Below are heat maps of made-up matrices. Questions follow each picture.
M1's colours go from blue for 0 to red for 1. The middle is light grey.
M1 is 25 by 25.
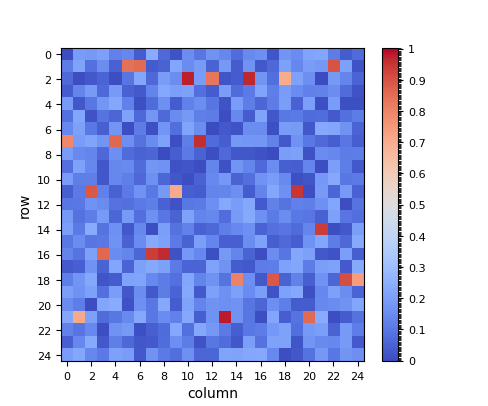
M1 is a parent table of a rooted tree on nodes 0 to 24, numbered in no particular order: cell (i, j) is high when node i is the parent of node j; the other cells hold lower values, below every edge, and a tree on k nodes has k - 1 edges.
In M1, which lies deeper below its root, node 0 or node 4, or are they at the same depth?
the same depth
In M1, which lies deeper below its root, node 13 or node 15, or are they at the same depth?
node 13
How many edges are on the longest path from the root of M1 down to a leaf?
8
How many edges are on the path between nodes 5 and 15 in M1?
6
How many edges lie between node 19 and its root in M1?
3
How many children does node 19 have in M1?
0
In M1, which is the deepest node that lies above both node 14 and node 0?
7
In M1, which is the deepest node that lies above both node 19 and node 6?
11
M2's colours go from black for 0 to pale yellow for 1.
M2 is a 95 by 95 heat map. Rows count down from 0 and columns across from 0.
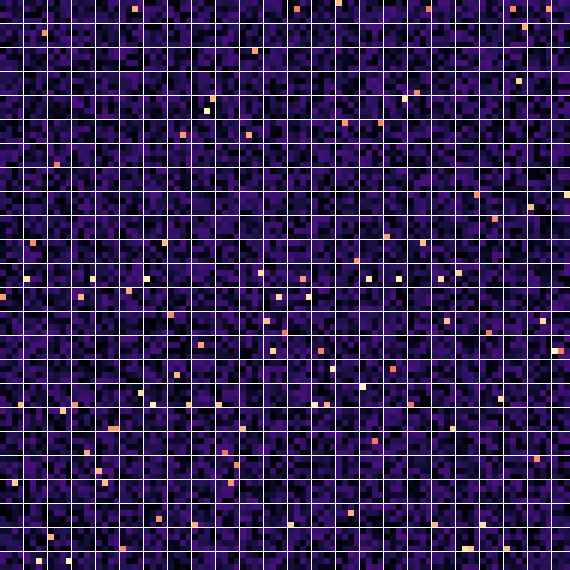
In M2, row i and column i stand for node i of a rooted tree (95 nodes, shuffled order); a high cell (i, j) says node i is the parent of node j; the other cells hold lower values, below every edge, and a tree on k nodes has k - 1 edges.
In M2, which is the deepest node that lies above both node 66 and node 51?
49
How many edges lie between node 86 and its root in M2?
3
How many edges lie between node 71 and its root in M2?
1
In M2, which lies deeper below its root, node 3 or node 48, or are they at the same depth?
the same depth
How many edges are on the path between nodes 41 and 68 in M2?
7
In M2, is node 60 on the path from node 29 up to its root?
no
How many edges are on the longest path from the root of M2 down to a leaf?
7
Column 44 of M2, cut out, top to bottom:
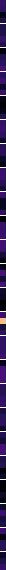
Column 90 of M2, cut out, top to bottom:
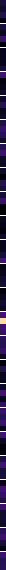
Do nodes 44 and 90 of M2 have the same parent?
yes
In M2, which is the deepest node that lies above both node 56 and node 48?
49
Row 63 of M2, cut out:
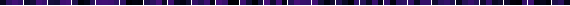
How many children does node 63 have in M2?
0
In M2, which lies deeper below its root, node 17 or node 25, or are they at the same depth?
node 17
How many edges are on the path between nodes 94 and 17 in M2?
4
